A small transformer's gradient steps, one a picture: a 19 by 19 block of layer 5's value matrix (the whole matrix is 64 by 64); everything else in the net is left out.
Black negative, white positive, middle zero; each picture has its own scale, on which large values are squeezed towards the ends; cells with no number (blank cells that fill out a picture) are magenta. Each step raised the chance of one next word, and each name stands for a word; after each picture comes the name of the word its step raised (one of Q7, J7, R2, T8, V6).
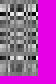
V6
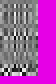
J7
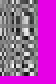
J7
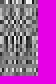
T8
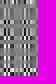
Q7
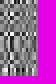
T8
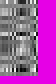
T8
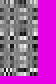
Q7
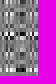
T8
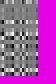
Q7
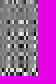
Q7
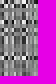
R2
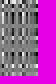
J7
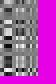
Q7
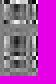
R2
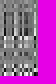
J7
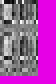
R2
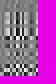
J7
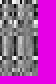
R2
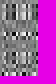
J7
